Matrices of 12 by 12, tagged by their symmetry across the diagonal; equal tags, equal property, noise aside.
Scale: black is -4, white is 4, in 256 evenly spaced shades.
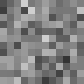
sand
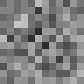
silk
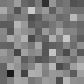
sand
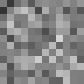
silk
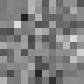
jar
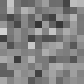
sand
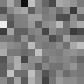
jar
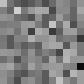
sand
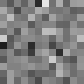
jar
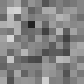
sand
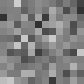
jar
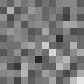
silk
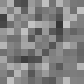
silk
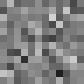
jar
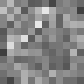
silk
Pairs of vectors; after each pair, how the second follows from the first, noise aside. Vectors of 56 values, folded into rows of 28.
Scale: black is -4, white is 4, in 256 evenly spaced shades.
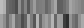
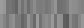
shrunk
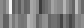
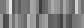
copied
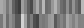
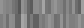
shrunk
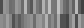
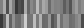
reversed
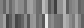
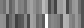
copied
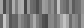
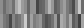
reversed
